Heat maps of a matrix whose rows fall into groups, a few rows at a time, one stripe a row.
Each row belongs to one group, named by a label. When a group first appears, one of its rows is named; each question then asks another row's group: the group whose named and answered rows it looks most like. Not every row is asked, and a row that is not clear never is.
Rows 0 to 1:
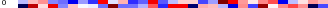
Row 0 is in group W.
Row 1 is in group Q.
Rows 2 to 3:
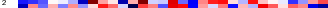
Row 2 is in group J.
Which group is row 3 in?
Q
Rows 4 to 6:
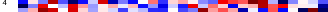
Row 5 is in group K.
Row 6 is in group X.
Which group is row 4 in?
W
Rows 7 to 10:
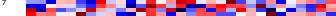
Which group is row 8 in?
J
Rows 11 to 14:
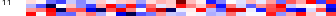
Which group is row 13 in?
W
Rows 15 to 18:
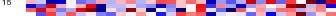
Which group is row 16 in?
K
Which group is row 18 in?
K
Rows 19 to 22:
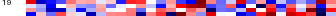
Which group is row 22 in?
Q
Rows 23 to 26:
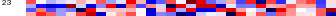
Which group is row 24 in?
Q
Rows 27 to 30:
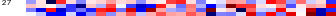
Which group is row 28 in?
W
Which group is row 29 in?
Q
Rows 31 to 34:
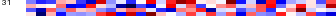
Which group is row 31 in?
J
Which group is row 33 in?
K
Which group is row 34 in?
Q
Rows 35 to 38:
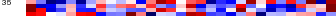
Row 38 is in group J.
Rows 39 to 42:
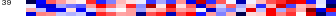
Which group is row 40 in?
Q
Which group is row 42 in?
Q
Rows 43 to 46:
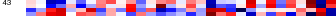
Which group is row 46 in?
X
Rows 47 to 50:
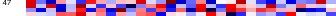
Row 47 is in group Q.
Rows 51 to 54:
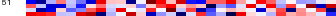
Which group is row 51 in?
J
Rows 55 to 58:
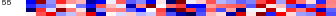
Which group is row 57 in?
Q
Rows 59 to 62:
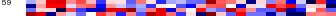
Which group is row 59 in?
X
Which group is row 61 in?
W
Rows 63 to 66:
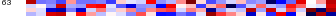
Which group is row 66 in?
X
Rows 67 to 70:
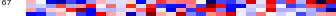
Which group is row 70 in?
J
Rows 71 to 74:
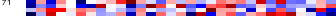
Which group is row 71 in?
W
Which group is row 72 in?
J
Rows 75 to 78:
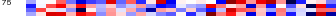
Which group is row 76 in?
X
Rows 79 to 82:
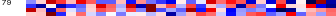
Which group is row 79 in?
X
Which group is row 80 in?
Q
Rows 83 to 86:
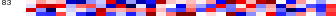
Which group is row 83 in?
W
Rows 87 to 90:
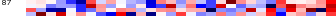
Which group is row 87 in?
W
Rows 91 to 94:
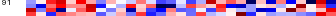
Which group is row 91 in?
X
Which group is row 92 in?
K
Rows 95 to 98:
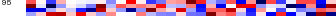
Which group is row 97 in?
J
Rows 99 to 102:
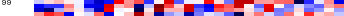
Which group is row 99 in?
W
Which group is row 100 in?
J
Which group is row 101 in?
J
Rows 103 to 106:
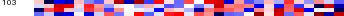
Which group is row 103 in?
Q
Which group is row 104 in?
X
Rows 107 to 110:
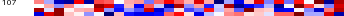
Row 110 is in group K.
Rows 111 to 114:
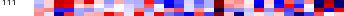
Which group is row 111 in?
X
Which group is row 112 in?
X
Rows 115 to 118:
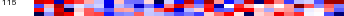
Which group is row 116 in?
K
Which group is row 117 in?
W
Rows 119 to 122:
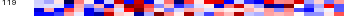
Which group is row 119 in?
Q
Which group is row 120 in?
W
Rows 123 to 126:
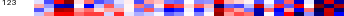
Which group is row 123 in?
X
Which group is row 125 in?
X
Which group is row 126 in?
X
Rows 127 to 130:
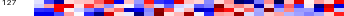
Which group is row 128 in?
X
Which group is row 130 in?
J
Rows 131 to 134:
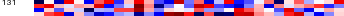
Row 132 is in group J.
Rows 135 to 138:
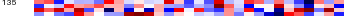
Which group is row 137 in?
K
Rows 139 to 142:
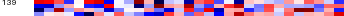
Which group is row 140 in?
J
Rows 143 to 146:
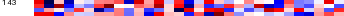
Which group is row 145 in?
Q
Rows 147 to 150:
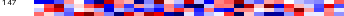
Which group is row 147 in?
J
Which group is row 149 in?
K
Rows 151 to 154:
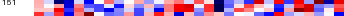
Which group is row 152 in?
K
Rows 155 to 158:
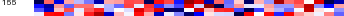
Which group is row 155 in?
Q
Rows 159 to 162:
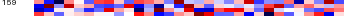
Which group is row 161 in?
J
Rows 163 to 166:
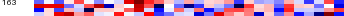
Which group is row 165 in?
W
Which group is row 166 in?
X
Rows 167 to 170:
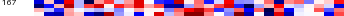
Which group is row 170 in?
J
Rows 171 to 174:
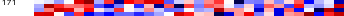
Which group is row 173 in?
X
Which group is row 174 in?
K
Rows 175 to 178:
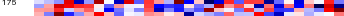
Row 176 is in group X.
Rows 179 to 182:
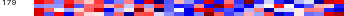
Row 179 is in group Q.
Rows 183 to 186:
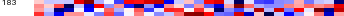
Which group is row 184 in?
W
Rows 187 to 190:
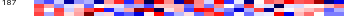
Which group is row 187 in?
Q
